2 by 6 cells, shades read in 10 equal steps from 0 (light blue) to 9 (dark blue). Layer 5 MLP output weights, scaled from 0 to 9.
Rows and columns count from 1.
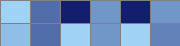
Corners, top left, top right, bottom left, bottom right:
0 3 1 4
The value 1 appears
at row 2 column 1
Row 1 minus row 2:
-1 0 9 0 9 -1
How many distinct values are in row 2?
5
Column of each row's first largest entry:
3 2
